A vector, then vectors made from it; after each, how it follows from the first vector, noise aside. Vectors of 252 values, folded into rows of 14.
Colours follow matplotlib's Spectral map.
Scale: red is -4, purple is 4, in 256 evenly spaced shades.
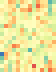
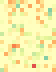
partly zeroed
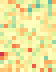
sign-scrambled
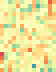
negated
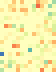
partly zeroed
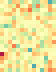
sign-scrambled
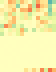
partly zeroed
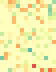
partly zeroed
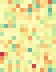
sign-scrambled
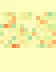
partly zeroed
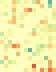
partly zeroed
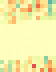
partly zeroed
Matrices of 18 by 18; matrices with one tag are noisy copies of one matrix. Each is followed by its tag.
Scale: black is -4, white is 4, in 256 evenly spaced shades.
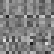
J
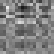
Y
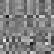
J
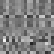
J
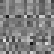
J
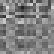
Y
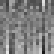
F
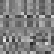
J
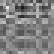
Y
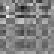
Y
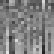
F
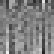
F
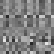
J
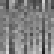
F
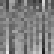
F
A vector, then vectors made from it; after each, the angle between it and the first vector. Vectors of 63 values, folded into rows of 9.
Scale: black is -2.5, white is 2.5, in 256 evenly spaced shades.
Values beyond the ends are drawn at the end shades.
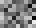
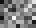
nearly opposite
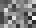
nearly opposite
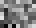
partly aligned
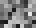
partly opposed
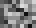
partly opposed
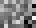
partly opposed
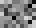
nearly parallel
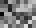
partly opposed
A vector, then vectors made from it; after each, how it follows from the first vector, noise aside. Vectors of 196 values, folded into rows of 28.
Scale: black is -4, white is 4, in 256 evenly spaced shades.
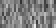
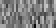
negated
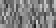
negated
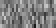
negated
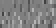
partly zeroed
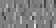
partly zeroed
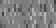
partly zeroed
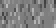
partly zeroed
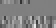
partly zeroed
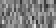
copied
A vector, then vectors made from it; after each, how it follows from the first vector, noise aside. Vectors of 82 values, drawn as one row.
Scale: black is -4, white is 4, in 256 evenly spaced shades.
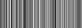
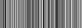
wrapped around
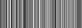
copied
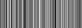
copied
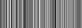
copied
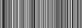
wrapped around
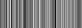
copied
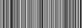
wrapped around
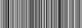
wrapped around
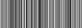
wrapped around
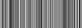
wrapped around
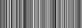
copied
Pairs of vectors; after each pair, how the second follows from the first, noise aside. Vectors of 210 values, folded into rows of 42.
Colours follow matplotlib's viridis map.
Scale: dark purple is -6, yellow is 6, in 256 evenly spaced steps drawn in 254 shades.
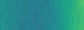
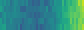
scaled up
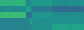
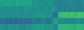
reversed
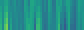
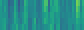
reversed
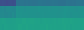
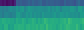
scaled up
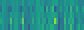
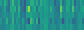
reversed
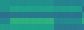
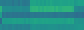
reversed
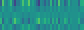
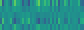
negated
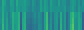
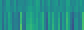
negated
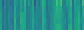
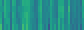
reversed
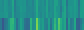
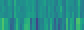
negated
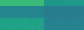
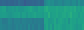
negated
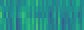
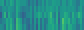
negated
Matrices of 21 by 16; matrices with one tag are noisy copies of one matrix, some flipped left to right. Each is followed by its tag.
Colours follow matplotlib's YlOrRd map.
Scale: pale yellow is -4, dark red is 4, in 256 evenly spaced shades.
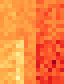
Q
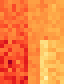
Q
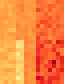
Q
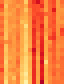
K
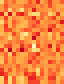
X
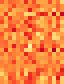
X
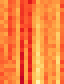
K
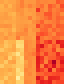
Q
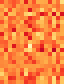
X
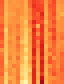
K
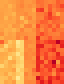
Q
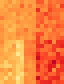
Q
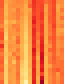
K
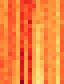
K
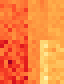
Q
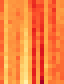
K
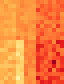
Q
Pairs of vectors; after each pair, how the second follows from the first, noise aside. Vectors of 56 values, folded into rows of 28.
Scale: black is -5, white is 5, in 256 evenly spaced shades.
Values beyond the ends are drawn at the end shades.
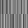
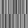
wrapped around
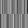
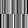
scaled up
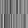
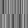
shuffled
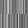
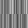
shuffled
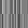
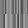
wrapped around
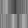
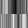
scaled up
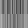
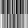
scaled up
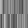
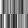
scaled up
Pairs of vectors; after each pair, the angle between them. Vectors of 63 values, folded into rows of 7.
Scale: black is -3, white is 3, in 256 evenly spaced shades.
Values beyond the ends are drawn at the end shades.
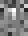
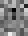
nearly opposite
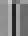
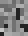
orthogonal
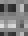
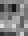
nearly parallel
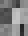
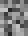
orthogonal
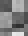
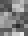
nearly parallel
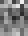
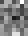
nearly parallel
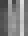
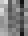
nearly opposite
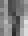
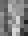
nearly opposite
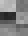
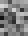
partly aligned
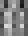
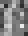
nearly parallel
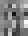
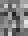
nearly parallel
